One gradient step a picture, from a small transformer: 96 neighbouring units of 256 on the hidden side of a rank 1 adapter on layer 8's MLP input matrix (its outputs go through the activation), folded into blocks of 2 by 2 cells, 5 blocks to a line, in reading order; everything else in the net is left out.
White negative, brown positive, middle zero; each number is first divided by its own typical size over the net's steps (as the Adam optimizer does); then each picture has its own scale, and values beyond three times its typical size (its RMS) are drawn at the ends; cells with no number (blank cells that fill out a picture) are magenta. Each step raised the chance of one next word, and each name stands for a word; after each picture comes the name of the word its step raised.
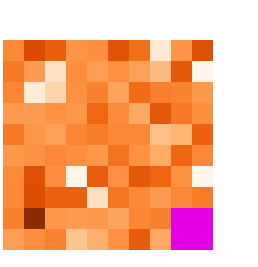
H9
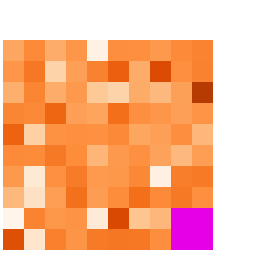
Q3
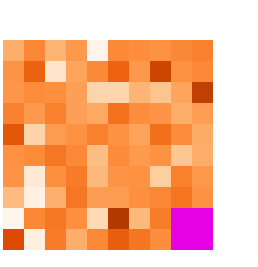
Q3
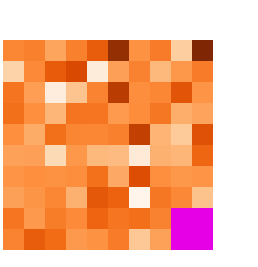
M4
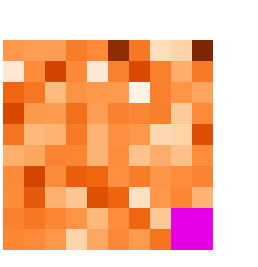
M4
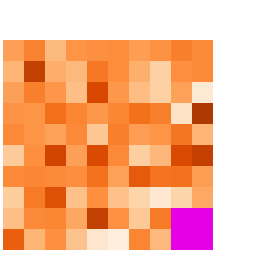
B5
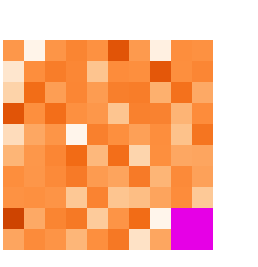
M4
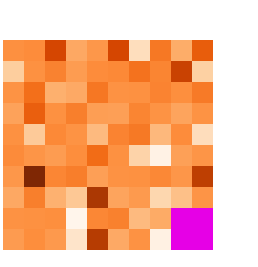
B5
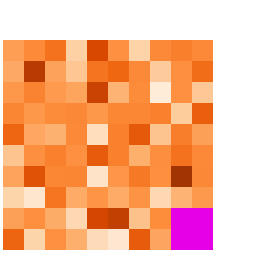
B5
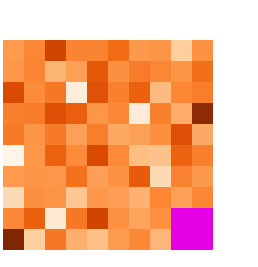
B5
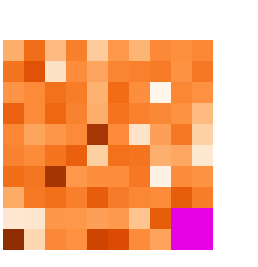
Q3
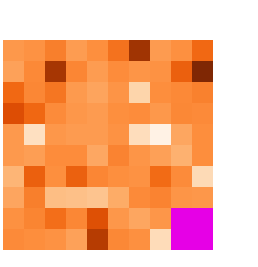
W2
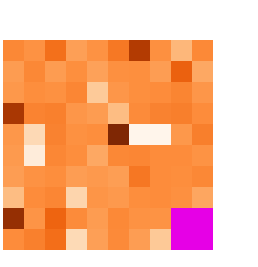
W2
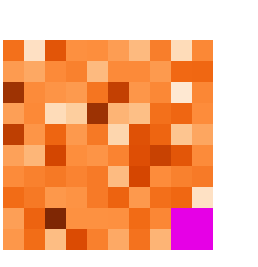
H9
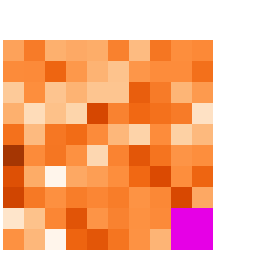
H9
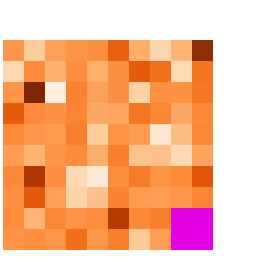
M4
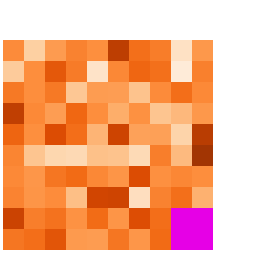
M4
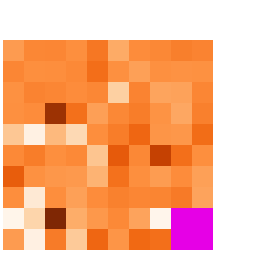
Q3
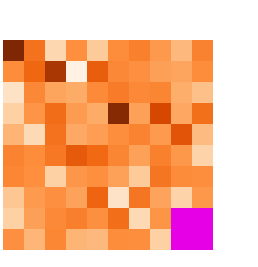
B5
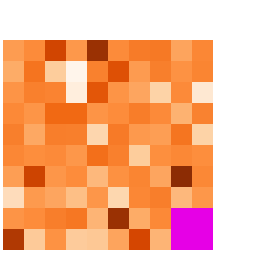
B5
